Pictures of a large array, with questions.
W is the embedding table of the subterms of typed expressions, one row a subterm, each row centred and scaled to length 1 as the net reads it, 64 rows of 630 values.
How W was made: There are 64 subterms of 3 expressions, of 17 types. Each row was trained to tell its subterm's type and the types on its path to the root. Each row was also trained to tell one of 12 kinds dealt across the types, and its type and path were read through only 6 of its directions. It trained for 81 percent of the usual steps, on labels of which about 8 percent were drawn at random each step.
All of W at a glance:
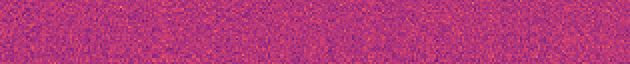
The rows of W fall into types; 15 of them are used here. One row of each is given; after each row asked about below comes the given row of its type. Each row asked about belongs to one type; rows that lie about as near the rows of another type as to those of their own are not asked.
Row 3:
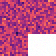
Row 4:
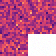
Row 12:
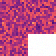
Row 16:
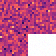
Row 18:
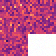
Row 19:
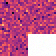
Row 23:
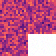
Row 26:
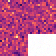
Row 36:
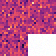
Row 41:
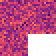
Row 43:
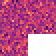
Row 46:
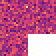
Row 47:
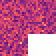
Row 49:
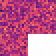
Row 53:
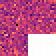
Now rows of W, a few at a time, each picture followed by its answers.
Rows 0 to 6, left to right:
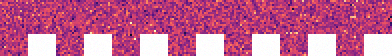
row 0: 26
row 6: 26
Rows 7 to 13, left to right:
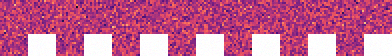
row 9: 41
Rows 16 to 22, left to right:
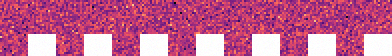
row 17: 49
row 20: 36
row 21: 46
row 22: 49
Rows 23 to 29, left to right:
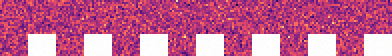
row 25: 47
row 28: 41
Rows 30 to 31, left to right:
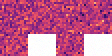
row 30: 43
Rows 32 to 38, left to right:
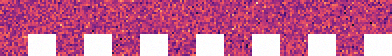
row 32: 49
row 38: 36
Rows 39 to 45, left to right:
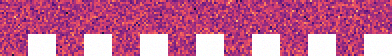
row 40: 43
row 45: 47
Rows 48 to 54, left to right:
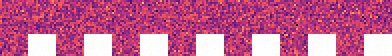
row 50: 49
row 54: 41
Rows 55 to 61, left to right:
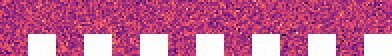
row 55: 43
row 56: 4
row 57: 41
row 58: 46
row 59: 19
